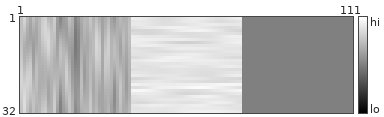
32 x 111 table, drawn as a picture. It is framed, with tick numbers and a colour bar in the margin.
It is made of 1 by 3 panels. Panel 1,1: high, streaked downward. Panel 1,2: very high, streaked across, faint in contrast. Panel 1,3: middling, flat.
